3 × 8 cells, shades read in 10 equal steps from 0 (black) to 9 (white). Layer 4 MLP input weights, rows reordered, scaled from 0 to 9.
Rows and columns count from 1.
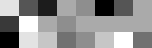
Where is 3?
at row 1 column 2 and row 1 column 7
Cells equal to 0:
2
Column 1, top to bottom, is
8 2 0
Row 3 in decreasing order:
9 8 7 7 5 4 4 0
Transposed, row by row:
8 2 0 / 3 9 8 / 1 6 7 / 6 5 4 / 5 6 5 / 0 6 7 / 3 6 9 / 6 6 4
